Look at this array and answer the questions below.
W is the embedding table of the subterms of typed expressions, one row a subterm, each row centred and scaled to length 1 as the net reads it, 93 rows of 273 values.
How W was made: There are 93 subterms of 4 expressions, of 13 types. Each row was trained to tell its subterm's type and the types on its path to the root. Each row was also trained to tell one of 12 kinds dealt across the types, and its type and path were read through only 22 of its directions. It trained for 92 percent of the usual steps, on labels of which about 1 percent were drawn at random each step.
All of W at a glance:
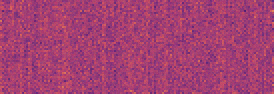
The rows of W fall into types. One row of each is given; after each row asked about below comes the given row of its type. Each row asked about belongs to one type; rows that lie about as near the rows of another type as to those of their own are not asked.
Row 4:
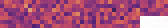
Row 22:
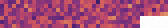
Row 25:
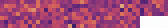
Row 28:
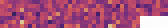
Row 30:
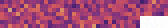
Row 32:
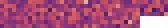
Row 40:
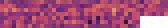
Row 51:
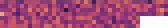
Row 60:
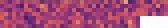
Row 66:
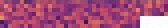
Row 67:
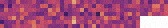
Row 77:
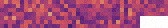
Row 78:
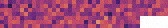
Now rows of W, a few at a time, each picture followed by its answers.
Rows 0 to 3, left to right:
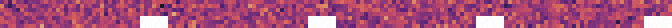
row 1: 28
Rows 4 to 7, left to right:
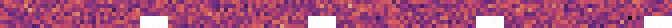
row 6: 25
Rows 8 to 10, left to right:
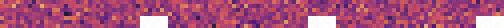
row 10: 4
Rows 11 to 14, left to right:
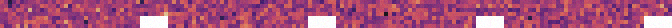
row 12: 60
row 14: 28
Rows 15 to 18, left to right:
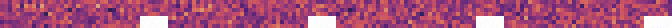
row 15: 22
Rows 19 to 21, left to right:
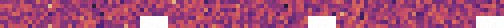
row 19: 25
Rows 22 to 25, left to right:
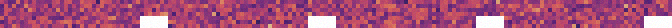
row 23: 25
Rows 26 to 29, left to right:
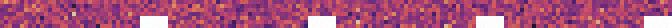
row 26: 77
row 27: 40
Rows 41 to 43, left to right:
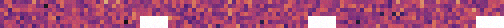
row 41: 78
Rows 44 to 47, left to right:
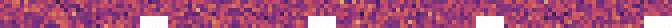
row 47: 22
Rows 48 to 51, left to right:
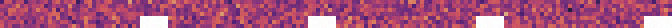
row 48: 25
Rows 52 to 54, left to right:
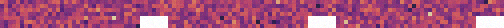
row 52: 66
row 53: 4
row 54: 4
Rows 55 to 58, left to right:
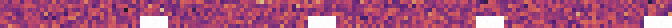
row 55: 22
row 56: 30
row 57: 4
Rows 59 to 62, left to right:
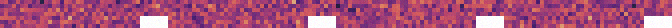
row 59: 4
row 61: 30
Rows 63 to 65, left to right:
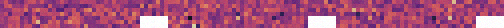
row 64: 66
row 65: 78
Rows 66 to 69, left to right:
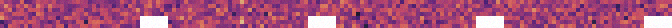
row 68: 40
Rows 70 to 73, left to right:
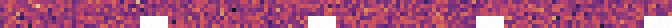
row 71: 51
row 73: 40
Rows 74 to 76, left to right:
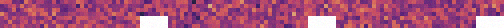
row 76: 66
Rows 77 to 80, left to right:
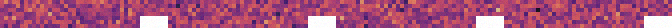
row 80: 25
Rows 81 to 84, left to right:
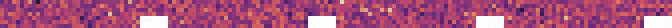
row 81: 60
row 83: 40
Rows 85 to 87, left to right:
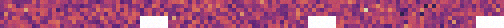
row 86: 77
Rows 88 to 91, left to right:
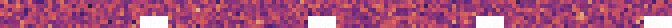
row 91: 78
